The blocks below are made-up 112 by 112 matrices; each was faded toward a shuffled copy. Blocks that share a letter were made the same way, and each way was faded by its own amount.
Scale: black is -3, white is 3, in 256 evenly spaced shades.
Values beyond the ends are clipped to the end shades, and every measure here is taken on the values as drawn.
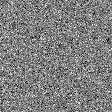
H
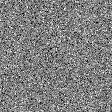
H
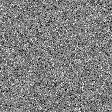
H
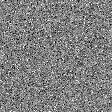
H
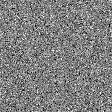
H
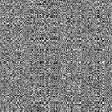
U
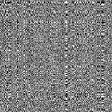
U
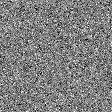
H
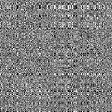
U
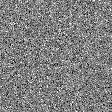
H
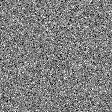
H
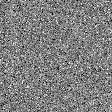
H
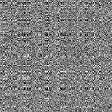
U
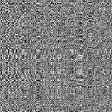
U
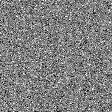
H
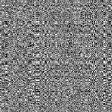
U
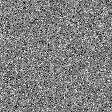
H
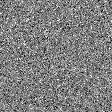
H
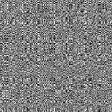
U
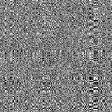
U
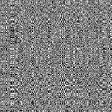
U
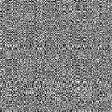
U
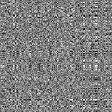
U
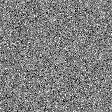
H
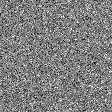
H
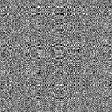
U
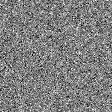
H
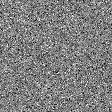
H
